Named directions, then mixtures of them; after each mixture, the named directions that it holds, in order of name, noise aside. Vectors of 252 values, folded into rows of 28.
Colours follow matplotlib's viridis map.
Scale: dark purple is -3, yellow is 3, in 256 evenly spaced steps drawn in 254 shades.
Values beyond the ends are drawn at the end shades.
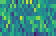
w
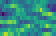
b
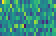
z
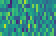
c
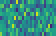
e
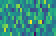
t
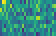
w, z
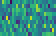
b, c, z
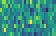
t, w, z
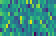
c, t, w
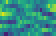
b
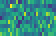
b, e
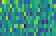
z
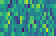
c, w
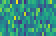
e, z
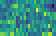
b, c, e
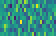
c, e, t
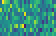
z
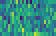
w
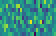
t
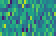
c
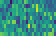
b, c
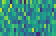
e, w, z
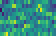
b, z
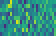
c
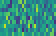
c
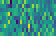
c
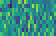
c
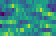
b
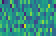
z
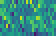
w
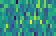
e, t, w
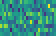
b, t, z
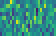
c, e, t
